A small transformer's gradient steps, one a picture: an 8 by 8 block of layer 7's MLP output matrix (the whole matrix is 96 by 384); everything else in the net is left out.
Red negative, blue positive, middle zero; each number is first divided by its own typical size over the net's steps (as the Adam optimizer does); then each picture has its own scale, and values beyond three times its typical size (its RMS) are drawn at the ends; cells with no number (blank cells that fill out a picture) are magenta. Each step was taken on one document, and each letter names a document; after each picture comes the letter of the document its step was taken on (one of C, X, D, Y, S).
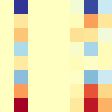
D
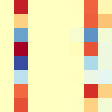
D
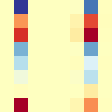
D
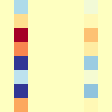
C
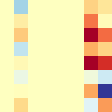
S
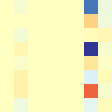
S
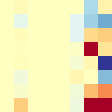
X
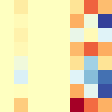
X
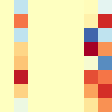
S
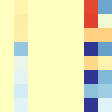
S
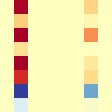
C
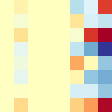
X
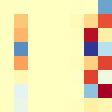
S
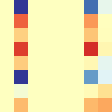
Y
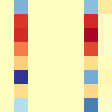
Y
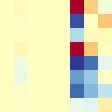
X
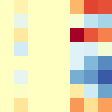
X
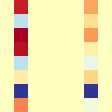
C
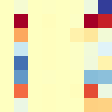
D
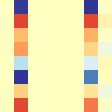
D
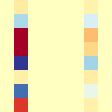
C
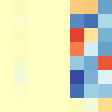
X
